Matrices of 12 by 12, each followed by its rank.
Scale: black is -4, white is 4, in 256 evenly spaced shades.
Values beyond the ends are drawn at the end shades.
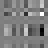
one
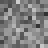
full rank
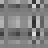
one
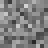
full rank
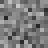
full rank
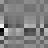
one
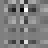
one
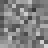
full rank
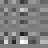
one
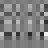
one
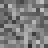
full rank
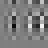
one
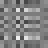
one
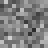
full rank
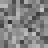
full rank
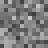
full rank
